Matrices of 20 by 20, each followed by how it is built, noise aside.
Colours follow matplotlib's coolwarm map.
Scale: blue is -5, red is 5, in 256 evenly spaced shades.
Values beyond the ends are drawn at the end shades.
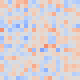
low rank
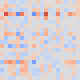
low rank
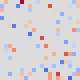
sparse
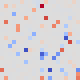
sparse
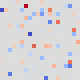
sparse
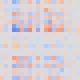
low rank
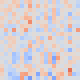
low rank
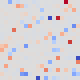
sparse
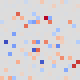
sparse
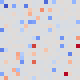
sparse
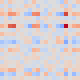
low rank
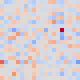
low rank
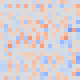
low rank
